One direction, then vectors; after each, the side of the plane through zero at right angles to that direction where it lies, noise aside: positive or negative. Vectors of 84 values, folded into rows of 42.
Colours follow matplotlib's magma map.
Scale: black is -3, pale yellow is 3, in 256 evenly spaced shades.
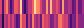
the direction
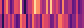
positive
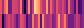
positive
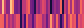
negative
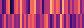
positive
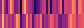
negative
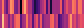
negative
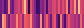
negative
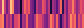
negative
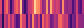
positive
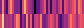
negative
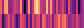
positive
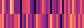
negative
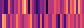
negative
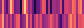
negative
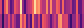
positive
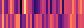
negative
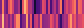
negative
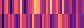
positive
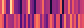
negative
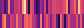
negative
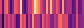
positive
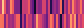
negative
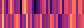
negative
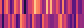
positive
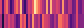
positive
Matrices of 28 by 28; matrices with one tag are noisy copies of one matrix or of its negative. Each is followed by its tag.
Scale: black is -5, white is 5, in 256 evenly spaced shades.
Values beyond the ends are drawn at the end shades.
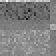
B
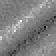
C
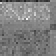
B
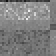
B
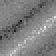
C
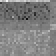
B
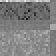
B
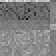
B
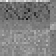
B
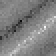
C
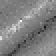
C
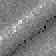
C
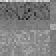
B
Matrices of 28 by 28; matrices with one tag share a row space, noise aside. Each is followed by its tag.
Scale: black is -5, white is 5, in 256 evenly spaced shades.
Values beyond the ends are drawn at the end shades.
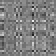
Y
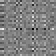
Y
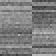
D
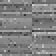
D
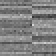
D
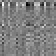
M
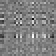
Y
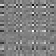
Y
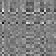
M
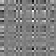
Y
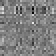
Y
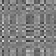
M
